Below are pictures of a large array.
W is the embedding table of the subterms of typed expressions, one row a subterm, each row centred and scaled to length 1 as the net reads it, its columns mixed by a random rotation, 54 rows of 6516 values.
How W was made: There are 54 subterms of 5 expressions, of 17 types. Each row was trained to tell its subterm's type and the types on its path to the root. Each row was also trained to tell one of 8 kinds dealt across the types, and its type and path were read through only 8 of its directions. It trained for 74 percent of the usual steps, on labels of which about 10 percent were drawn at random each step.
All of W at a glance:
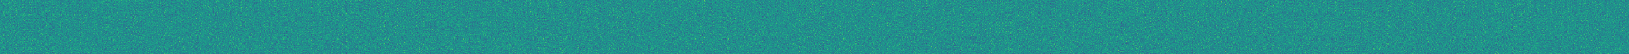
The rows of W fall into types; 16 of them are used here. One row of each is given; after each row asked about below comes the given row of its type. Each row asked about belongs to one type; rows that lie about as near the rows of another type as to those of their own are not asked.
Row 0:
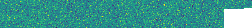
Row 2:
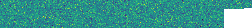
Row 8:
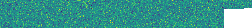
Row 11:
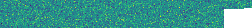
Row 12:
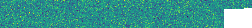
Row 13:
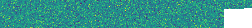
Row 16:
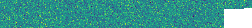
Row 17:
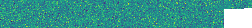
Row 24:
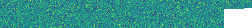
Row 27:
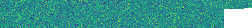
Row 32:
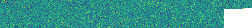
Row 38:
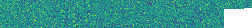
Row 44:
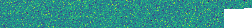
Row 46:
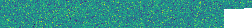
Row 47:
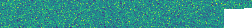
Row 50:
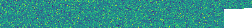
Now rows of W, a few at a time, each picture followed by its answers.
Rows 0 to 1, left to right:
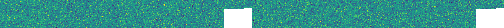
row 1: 27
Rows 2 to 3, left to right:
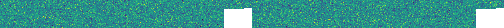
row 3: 11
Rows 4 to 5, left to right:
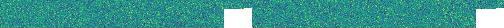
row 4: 47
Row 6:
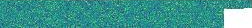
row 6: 27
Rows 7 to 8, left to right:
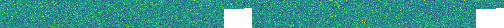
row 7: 17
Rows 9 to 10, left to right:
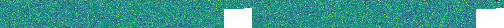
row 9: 32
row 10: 44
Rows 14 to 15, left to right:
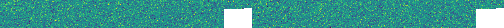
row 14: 46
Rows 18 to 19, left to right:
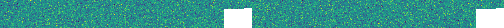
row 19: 16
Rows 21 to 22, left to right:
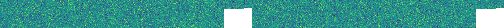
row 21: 44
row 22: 2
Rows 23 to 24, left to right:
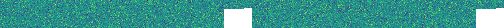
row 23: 32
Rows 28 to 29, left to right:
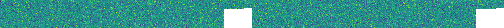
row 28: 32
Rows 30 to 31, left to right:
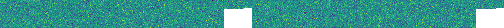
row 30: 12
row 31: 2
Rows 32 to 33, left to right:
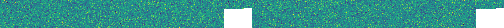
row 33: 8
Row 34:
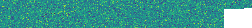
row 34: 13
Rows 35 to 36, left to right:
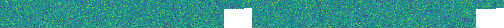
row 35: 24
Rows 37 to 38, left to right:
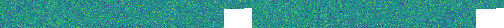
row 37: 27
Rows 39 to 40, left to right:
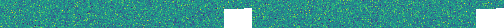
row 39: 38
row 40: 17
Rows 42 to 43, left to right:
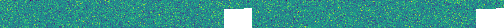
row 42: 16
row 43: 8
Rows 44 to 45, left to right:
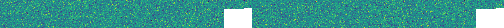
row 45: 12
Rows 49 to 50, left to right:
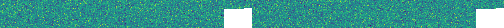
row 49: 17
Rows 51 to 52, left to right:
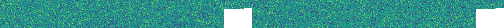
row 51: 47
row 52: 50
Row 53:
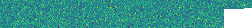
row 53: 11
